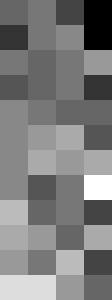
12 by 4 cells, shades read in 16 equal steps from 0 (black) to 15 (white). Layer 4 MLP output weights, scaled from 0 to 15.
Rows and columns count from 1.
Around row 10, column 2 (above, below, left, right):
6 7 10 6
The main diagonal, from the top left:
6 7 7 3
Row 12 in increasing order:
6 9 13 13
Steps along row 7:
up down up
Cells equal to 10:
5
